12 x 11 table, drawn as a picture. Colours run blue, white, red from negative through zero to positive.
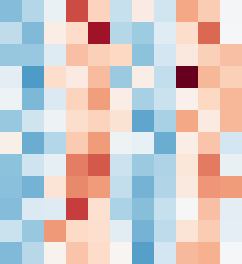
The top right is the ninth with the highest average. Values change most from cell to cell in the top middle. Stripes running up and down repeat 2 times from left to right.
